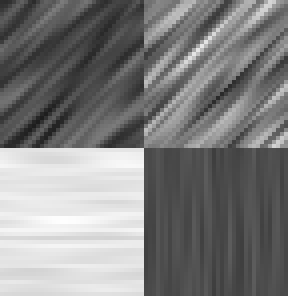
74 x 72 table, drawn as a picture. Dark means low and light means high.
It is made of 2 by 2 panels. Panel 1,1: low, slanting up to the right. Panel 1,2: middling, slanting up to the right, strong in contrast. Panel 2,1: very high, streaked across, faint in contrast. Panel 2,2: low, streaked downward, faint in contrast.
